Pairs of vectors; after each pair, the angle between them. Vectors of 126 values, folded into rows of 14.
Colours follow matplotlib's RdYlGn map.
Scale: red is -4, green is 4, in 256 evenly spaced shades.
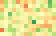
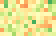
nearly parallel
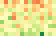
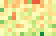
nearly parallel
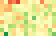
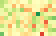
orthogonal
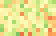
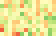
nearly opposite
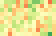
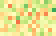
orthogonal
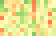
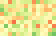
partly aligned
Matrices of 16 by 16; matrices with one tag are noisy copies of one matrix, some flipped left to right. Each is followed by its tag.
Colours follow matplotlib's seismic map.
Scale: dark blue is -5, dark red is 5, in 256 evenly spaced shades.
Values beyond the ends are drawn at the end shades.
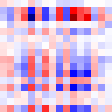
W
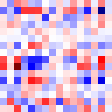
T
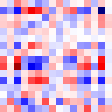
T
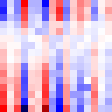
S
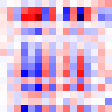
W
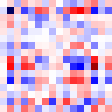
T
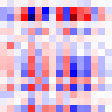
W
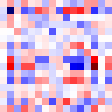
T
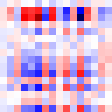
W
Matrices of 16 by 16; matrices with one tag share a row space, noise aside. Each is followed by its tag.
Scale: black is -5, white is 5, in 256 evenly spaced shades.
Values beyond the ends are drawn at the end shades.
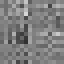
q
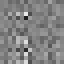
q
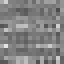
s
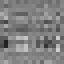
s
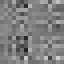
q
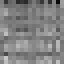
s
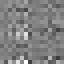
q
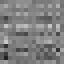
s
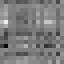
s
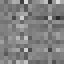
q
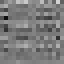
s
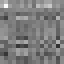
s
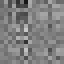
q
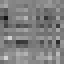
s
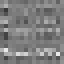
s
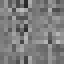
q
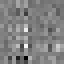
q
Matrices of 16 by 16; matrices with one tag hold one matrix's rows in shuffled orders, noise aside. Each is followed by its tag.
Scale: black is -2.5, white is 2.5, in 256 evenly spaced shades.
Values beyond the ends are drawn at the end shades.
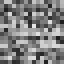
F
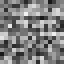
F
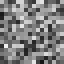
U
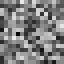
U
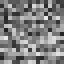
F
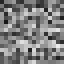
F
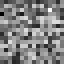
F
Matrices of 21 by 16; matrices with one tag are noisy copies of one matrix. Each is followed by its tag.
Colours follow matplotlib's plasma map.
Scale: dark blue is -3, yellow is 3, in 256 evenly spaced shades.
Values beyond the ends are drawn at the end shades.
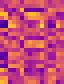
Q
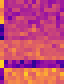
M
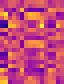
Q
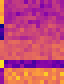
M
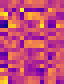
Q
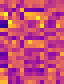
Q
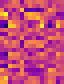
Q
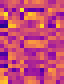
Q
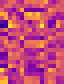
Q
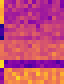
M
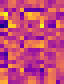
Q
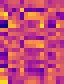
Q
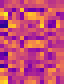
Q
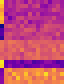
M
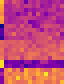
M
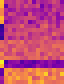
M
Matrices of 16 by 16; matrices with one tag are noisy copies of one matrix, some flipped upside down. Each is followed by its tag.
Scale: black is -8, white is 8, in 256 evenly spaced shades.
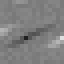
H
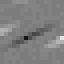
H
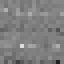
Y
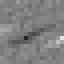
H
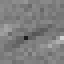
H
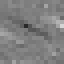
H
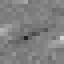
H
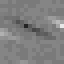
H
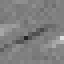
H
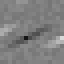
H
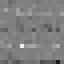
Y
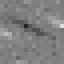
H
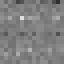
Y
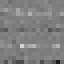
Y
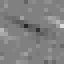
H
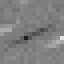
H
